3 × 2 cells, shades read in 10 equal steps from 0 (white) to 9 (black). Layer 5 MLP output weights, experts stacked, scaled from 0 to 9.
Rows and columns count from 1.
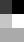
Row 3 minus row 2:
1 3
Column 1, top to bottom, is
7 2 3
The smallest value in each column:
2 0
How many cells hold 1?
0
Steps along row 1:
up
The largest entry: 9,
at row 1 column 2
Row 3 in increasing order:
3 3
